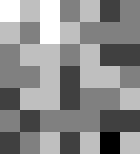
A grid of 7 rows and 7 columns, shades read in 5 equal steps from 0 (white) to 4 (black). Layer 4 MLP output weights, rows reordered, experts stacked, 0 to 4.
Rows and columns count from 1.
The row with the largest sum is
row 6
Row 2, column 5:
2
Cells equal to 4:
1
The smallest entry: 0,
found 3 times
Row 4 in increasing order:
1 1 1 2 2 2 3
